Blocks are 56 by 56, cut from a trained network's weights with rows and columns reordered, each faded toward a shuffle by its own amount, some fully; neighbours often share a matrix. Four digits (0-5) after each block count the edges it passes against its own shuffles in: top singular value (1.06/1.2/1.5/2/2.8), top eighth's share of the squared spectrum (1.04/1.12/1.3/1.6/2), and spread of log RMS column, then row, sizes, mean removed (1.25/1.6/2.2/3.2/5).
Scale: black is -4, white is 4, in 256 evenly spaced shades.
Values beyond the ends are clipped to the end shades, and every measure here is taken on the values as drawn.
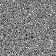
2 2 0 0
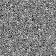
1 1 0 0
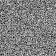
0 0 0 0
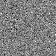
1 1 0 0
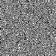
3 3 1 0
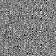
3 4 2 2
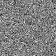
2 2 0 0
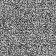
1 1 0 0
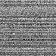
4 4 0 3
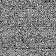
2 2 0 0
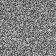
0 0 0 0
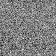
1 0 0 0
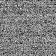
2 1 0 0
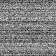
4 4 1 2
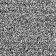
1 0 0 0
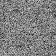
0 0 0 0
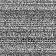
4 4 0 2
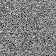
0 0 0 0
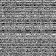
5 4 2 3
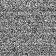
2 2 0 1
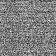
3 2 0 0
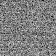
1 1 0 0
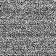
2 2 0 0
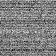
4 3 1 2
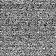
3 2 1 1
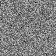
0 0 0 0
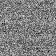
1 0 0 0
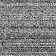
4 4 1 2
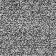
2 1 0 0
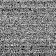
3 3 0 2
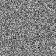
3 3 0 1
